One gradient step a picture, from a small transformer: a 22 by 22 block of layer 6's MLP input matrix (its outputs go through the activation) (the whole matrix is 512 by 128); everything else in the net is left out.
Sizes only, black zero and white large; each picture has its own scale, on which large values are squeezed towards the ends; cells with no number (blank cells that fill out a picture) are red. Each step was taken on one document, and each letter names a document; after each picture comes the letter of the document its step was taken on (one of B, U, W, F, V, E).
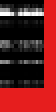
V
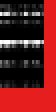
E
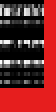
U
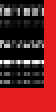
U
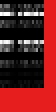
V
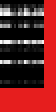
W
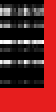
W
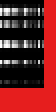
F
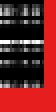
E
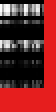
E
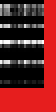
W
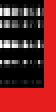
F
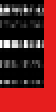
F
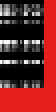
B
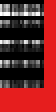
E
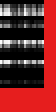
W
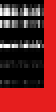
F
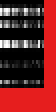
F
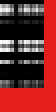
V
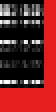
B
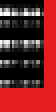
E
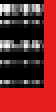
E
